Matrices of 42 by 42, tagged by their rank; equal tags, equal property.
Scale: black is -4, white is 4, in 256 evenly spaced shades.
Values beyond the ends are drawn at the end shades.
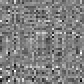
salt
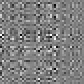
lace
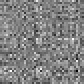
salt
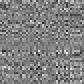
salt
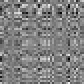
lace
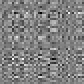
lace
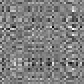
lace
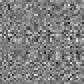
salt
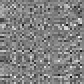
salt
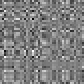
lace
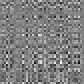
lace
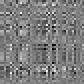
lace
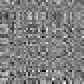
salt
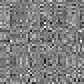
salt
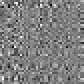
salt
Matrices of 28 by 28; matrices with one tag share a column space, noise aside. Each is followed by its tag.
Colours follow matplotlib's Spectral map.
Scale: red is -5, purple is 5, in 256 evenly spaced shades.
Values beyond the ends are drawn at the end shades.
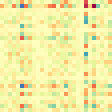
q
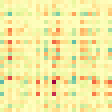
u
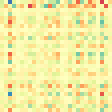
q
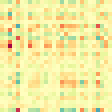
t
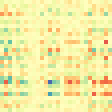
u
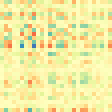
t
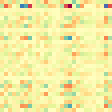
q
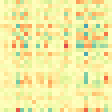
t
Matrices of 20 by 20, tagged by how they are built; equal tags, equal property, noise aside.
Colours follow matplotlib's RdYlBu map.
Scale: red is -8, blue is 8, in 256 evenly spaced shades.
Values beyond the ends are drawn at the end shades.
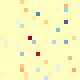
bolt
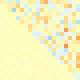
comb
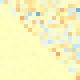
comb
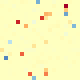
bolt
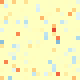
bolt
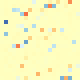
bolt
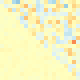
comb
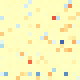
bolt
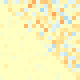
comb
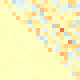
comb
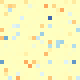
bolt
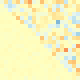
comb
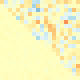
comb
